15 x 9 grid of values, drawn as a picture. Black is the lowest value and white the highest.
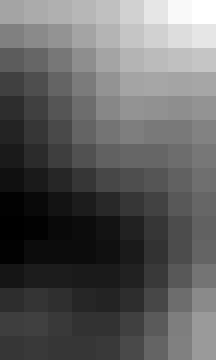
Slope: up to the top right. Ninth with the lowest average: middle left. Ninth with the highest average: top right. Lone odd cells: none.
